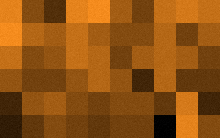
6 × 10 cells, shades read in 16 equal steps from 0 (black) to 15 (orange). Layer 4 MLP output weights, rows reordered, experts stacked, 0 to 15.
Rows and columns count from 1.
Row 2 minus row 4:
6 4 3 3 -1 -1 4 0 1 4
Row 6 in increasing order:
0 3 6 6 7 7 7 8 8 14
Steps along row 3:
down up up down down up up down down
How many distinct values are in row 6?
6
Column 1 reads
14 15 12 9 4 3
